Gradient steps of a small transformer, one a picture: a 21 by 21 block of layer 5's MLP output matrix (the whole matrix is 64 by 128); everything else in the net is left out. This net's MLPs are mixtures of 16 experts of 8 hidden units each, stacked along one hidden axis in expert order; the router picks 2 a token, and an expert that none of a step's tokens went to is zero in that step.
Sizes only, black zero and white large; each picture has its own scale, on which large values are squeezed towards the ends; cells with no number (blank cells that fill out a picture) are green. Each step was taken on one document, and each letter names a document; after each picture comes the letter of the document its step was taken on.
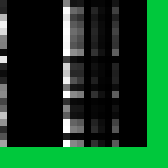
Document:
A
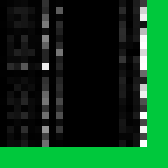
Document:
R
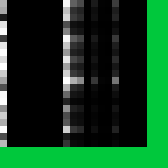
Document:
A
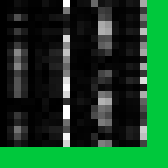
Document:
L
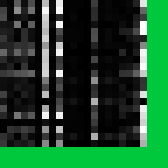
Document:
R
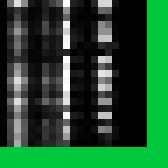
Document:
L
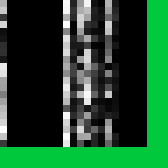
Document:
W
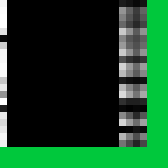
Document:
W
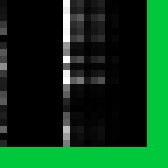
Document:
A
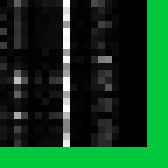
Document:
L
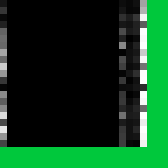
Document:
W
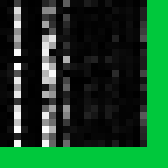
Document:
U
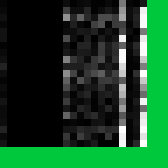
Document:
W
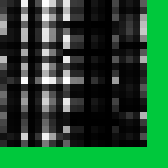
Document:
A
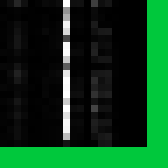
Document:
L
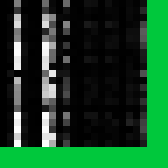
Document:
U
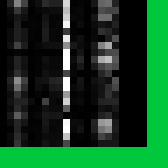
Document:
L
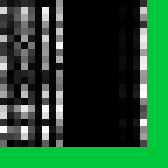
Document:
W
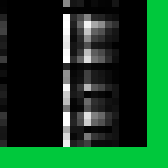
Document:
A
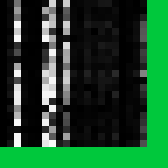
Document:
U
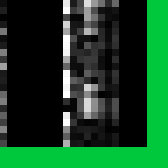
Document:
A
